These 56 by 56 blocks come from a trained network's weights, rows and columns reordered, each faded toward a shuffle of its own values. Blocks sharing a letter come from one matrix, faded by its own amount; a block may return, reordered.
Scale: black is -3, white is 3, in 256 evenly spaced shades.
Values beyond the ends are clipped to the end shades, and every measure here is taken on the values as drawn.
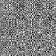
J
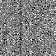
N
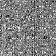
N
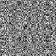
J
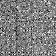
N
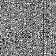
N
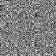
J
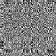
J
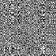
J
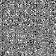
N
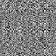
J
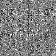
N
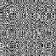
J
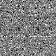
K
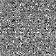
K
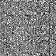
N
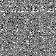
K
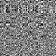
J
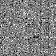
N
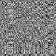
J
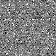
K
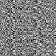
J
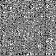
N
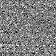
K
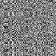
J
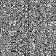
N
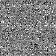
K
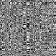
J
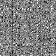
N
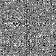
N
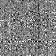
N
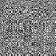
J
